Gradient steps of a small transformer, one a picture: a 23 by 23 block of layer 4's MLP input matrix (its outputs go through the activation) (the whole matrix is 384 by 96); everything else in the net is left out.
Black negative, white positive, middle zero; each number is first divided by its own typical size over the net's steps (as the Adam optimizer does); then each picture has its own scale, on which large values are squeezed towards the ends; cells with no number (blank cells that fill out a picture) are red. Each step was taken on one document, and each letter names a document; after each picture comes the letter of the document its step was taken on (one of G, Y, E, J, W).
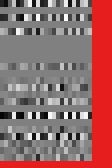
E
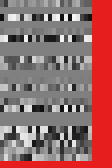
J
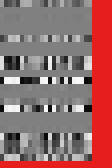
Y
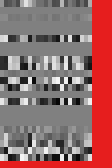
J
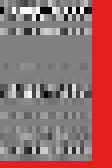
E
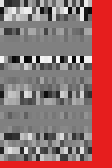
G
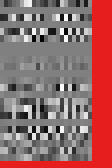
E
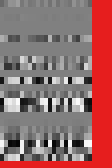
Y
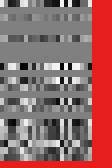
J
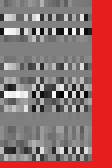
G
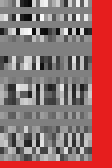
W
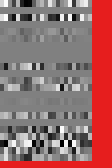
E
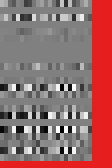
E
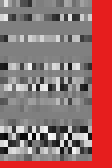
J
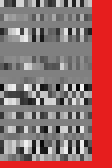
G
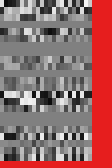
G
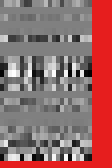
J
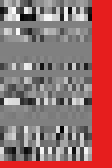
G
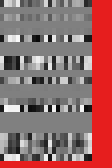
Y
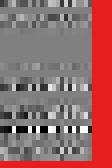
E
